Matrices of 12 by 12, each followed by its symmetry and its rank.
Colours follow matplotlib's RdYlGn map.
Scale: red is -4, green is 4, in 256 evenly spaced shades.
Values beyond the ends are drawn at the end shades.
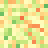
neither, full rank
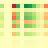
neither, rank one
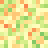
symmetric, full rank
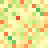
symmetric, full rank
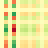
neither, rank one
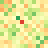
symmetric, full rank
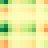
neither, rank one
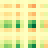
neither, rank one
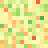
neither, full rank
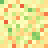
symmetric, full rank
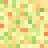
neither, full rank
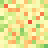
neither, full rank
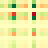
neither, rank one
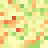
neither, full rank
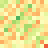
symmetric, full rank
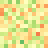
neither, full rank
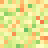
neither, full rank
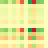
neither, rank one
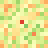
symmetric, full rank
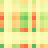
neither, rank one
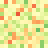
neither, full rank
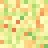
neither, full rank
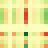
neither, rank one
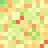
symmetric, full rank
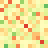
symmetric, full rank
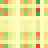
neither, rank one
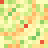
symmetric, full rank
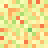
symmetric, full rank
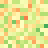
neither, full rank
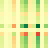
neither, rank one
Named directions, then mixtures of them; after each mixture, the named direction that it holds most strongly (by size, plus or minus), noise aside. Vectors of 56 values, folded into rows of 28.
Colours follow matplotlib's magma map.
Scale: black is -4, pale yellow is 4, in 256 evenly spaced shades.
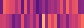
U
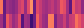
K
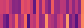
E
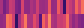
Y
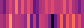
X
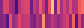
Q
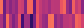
K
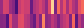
Q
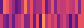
U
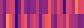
Y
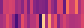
U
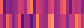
K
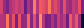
E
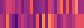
U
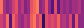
Q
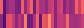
Y
